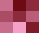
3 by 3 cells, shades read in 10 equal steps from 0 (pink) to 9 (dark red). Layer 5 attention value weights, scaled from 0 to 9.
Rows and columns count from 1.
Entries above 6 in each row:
2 1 1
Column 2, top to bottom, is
9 7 0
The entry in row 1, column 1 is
3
